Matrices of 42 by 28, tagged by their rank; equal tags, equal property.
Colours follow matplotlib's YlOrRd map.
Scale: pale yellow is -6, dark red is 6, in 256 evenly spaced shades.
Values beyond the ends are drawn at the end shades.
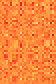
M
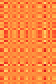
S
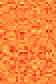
M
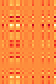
S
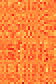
M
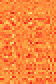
M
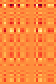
S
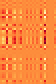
S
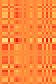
S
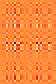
S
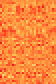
M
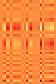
S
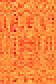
M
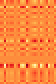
S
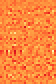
M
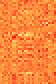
M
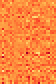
M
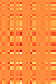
S
